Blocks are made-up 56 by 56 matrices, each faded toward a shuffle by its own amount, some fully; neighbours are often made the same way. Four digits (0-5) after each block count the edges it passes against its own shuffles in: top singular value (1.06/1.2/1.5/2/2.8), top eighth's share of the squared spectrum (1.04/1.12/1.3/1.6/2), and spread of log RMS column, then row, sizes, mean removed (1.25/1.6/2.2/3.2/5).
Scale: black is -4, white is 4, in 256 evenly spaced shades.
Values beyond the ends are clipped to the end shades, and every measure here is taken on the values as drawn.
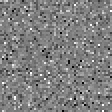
2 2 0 0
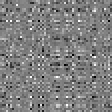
5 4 3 3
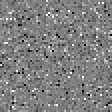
2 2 0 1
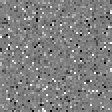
0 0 0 0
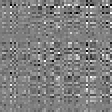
5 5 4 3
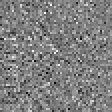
3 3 1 2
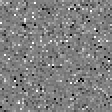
2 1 0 0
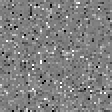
1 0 0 0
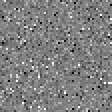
1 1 0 0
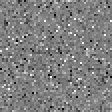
1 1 0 0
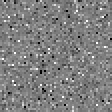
0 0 0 0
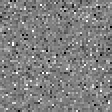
2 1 0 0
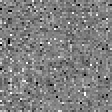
3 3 1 1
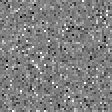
0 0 0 0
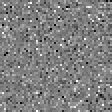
2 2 0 0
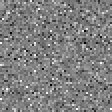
1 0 0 0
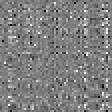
4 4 2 2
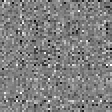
4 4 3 2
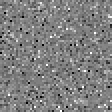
1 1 0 0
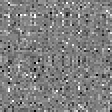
4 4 2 2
